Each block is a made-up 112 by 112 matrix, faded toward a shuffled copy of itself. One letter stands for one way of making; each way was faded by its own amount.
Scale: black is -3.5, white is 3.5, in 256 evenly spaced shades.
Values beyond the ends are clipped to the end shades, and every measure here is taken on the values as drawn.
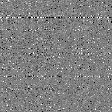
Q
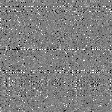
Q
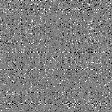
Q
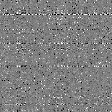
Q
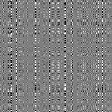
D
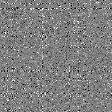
Q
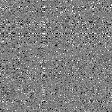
Q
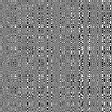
D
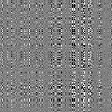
D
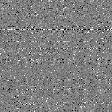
Q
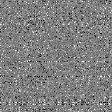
Q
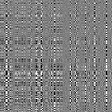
D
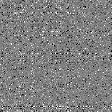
Q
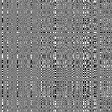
D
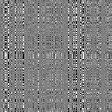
D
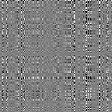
D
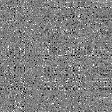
Q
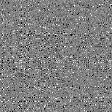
Q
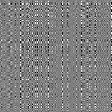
D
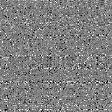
Q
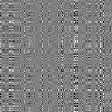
D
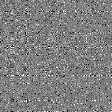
Q
